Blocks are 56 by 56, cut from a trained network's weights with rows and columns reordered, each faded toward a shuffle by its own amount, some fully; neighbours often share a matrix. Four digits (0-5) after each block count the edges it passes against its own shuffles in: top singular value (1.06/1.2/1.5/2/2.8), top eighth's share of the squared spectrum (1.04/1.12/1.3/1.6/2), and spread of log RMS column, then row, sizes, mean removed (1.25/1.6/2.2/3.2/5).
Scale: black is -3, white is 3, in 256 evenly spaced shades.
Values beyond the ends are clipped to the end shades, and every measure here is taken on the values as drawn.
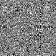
3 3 1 1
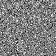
1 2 0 0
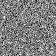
0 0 0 0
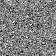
0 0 0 0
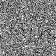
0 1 0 0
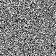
0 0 0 0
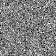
1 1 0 0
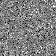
2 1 0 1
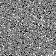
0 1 0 0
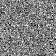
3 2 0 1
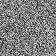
0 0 0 0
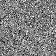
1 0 0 0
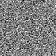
3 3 0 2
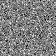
1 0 0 0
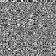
4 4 1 3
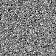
1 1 0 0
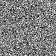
0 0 0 0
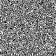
2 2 0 0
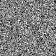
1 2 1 0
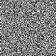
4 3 1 2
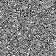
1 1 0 0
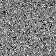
1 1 0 0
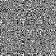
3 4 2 2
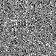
2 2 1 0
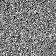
1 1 0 0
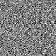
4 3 0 2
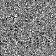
2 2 1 1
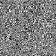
3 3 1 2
